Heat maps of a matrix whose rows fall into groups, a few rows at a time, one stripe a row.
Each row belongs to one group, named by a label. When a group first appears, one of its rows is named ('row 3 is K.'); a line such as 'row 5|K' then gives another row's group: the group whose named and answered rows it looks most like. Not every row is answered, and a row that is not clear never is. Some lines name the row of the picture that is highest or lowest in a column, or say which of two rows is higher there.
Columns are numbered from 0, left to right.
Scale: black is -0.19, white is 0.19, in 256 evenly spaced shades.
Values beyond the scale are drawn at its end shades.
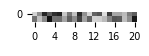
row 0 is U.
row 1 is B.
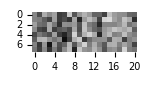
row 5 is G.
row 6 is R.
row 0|R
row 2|U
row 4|U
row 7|R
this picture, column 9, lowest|1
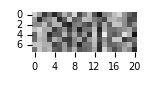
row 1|R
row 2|G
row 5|G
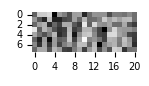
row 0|G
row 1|U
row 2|B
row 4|R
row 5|R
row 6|R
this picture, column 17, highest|7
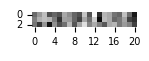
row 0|B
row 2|R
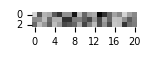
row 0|R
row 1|G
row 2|G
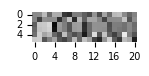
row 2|G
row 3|G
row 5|U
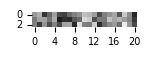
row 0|U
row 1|U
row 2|R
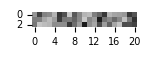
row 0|R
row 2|G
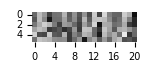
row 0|B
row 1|B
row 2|B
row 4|U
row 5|G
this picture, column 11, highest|3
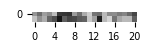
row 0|U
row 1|U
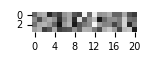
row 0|B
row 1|R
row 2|B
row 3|U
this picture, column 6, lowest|3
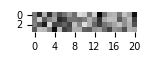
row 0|R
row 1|U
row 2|U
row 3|G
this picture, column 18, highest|0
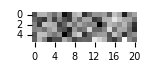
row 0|G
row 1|U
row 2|R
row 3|U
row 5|B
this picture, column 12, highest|5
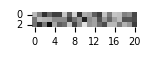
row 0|U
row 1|G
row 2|R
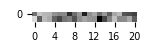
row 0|G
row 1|R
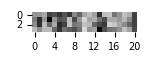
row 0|U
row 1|R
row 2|R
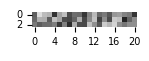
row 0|G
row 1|G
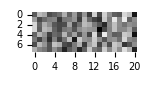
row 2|R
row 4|B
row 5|R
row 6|G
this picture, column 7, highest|5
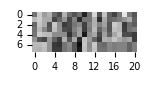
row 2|G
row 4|G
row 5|U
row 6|B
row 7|B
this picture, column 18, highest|0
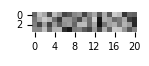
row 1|B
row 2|R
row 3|G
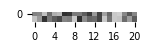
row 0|G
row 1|U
